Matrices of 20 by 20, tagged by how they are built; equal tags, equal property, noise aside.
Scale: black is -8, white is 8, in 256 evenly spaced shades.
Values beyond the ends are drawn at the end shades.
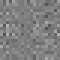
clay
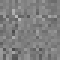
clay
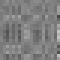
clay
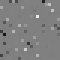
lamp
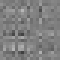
clay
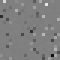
lamp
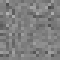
clay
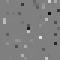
lamp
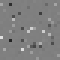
lamp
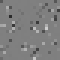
lamp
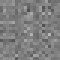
clay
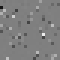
lamp
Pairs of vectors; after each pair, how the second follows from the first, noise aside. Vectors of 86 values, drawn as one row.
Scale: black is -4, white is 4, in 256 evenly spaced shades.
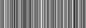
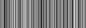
negated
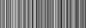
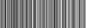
negated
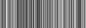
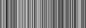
negated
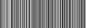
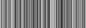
shuffled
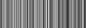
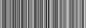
negated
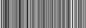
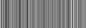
shrunk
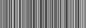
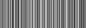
negated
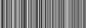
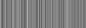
shrunk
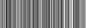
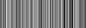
negated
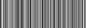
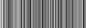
sign-scrambled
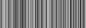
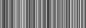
negated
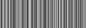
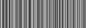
negated
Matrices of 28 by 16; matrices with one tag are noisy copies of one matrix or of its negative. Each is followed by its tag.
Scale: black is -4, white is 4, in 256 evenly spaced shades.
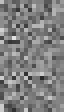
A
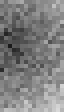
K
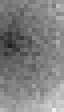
K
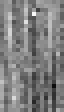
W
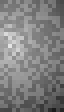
K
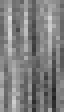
W
